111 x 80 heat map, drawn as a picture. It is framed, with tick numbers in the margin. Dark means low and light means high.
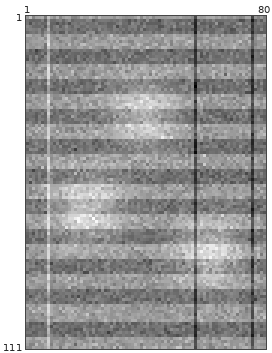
The values follow a bell shape. Columns 8, 57 and 76 stand out from the rest. There is no overall slope. Horizontal stripes repeat 11 times down the table. There are three bumps. The ninth with the highest average is the middle left.
